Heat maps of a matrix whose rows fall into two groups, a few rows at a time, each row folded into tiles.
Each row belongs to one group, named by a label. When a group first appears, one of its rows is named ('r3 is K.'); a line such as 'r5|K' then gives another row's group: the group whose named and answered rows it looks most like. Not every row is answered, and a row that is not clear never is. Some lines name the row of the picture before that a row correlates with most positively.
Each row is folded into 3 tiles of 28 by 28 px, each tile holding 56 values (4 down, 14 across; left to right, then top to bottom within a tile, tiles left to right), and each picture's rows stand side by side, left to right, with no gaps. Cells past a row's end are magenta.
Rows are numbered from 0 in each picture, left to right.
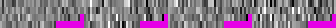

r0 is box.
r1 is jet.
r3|box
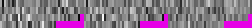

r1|box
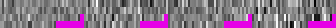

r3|jet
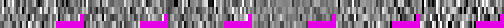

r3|box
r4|box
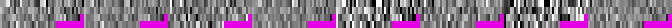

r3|jet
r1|jet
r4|jet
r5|box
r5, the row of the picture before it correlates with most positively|5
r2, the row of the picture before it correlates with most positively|1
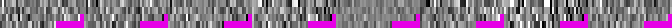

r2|box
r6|jet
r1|box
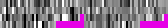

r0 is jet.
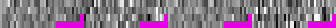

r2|jet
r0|jet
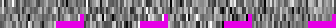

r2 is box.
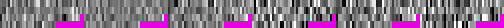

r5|jet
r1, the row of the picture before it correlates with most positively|1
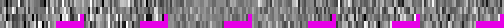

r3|jet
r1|jet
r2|box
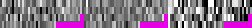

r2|jet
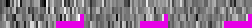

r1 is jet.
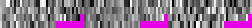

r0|jet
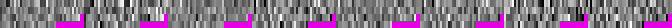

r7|box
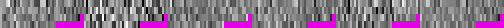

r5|jet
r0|jet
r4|box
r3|jet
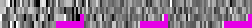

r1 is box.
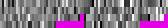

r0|box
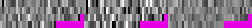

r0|box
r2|jet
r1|box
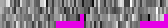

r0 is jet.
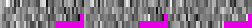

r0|jet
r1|jet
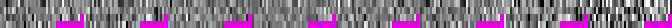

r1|jet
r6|jet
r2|box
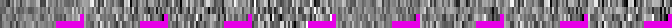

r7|jet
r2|box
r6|jet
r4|jet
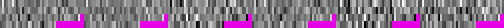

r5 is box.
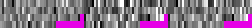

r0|box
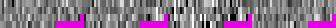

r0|box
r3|jet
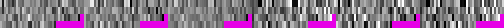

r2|jet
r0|box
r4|box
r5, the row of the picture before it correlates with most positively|1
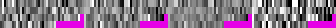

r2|jet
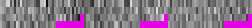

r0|jet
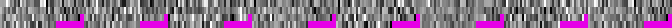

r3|box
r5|jet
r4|box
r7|jet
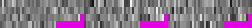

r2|jet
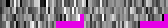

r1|box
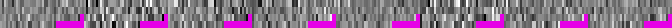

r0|box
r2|jet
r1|box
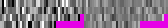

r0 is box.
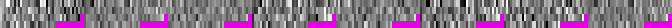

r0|jet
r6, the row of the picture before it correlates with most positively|1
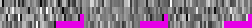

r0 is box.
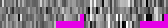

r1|jet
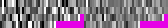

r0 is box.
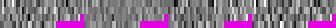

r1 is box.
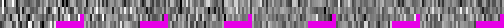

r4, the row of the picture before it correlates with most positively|3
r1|box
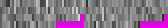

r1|box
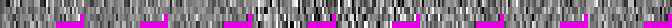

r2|box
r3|jet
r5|box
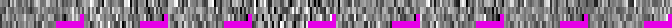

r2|jet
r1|jet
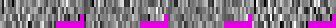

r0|box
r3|box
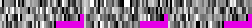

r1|jet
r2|box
